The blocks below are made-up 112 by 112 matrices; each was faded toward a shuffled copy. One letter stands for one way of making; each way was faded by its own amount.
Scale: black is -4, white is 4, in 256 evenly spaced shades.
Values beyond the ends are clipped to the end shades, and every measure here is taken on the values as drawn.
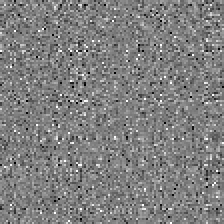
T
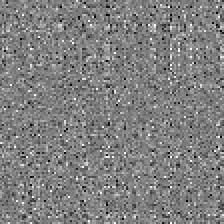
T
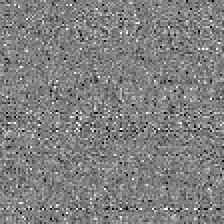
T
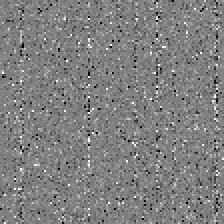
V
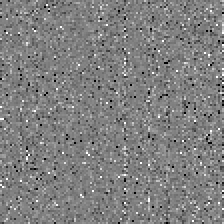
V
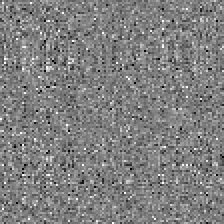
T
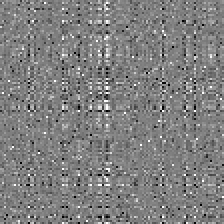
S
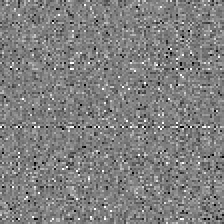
T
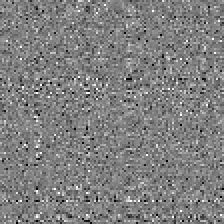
T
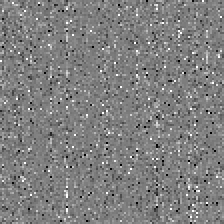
V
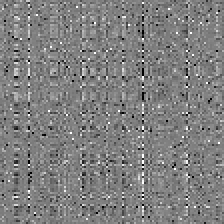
S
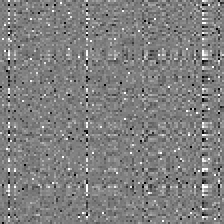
S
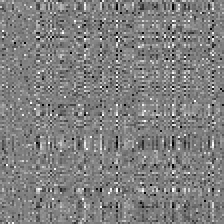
S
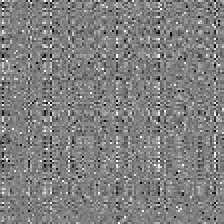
S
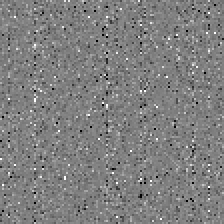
V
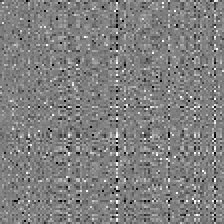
S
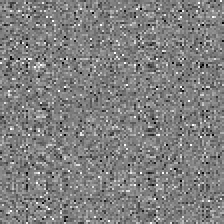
T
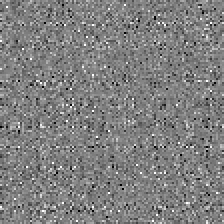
T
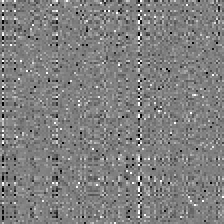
S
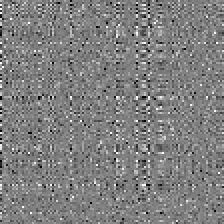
S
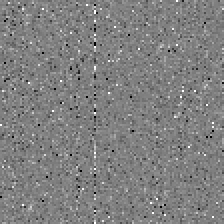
V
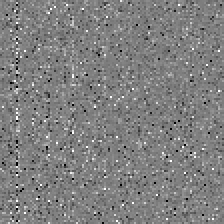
V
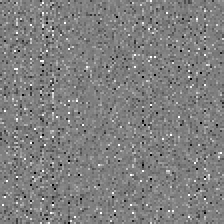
V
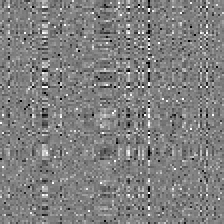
S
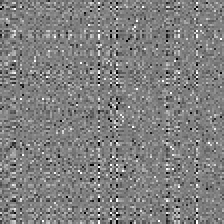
S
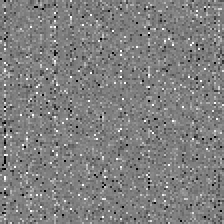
V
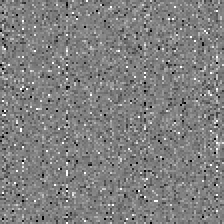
V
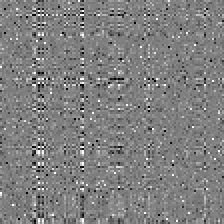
S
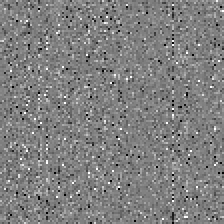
V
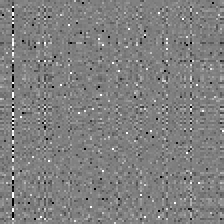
S
